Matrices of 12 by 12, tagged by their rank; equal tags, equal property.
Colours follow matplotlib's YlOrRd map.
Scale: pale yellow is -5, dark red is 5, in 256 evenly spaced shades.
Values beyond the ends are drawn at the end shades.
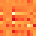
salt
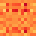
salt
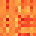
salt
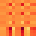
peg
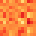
salt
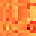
salt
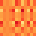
peg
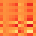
peg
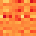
salt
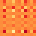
peg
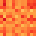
salt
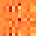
salt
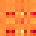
peg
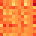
salt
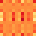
peg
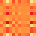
peg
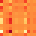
peg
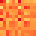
salt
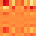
peg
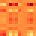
peg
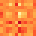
salt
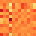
salt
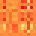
salt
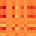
peg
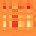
peg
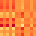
peg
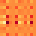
peg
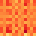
salt
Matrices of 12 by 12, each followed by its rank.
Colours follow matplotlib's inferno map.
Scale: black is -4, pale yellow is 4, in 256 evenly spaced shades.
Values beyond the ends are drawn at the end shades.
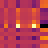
one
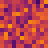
full rank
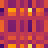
one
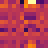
two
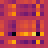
one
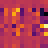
two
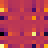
one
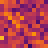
full rank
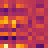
two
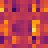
two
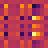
one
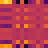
one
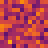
full rank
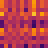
two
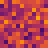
full rank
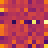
two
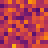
full rank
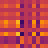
one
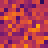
full rank
